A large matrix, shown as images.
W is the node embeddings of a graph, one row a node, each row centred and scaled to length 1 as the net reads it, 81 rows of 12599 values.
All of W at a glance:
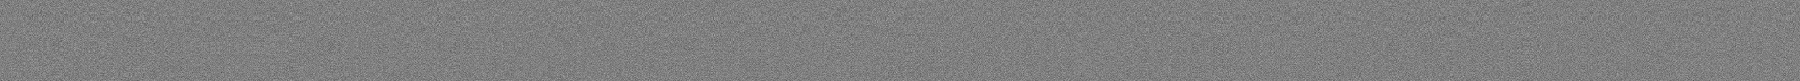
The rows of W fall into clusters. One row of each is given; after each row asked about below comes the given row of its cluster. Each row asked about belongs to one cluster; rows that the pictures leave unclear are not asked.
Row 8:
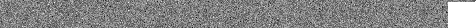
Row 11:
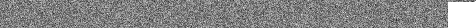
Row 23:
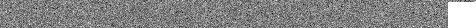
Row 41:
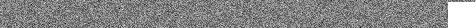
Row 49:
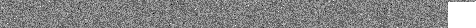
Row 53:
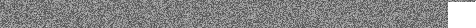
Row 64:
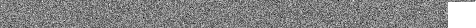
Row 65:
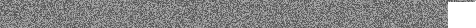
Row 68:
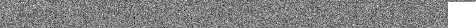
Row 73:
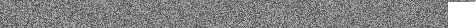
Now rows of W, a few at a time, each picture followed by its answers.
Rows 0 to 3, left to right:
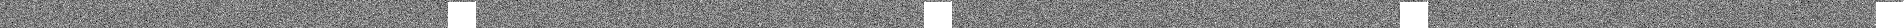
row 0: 11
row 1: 49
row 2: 41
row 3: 65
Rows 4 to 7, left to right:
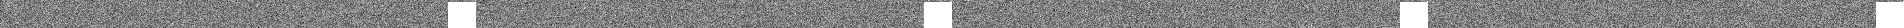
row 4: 41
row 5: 65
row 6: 49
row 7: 64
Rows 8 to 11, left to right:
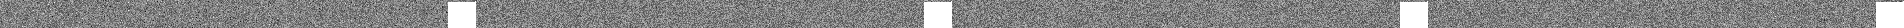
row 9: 53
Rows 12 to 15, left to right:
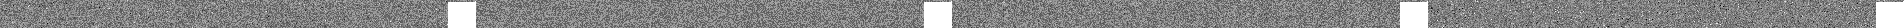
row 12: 65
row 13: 65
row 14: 73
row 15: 53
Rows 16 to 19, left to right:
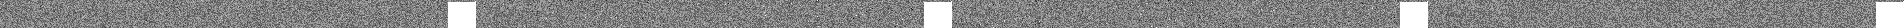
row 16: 11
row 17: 68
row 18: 68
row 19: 68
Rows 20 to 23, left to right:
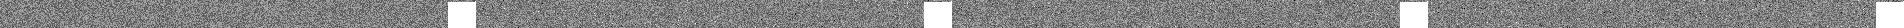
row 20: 8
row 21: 65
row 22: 65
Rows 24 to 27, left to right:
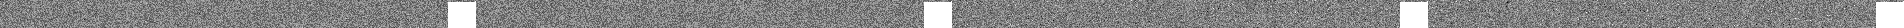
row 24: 11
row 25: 8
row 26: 11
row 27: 49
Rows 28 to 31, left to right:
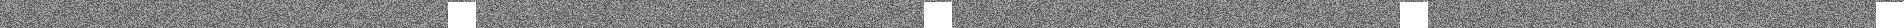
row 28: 41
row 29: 64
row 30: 41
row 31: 11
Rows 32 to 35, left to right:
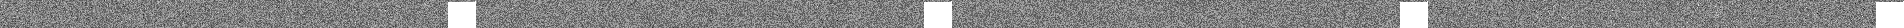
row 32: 64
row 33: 23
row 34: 68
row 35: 68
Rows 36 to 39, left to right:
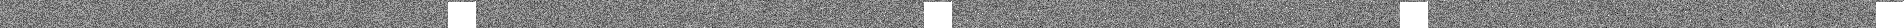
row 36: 23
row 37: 8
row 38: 65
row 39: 49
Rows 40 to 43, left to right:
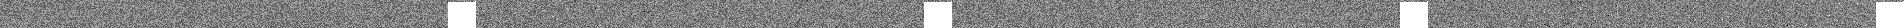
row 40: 65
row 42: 53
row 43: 49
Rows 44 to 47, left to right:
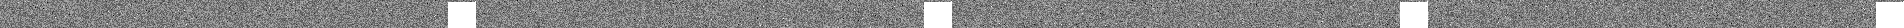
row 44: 68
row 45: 49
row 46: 65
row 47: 68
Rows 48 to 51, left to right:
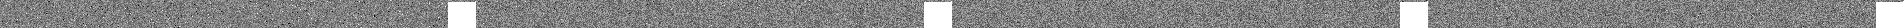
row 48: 53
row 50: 23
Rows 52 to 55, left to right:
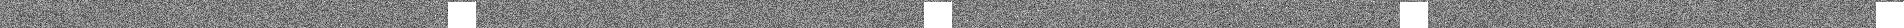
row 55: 8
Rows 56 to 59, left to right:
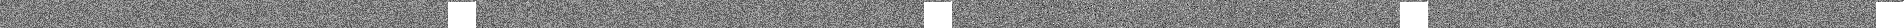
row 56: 23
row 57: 73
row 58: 64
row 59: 23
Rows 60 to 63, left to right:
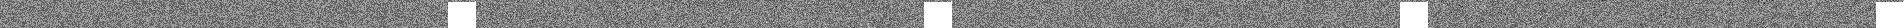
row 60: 49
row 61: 53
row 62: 23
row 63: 41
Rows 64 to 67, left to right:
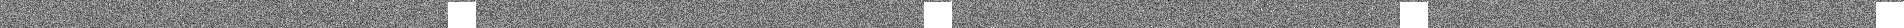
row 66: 68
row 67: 23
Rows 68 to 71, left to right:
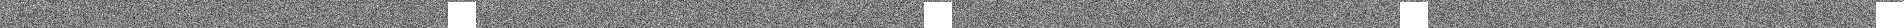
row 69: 41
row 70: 23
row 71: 49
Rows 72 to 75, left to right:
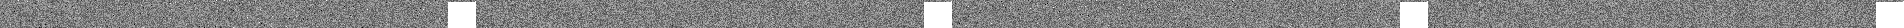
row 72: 68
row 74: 49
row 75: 73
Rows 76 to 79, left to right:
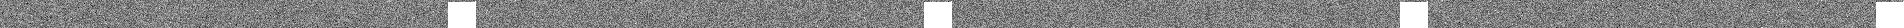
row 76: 64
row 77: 23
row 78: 11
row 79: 41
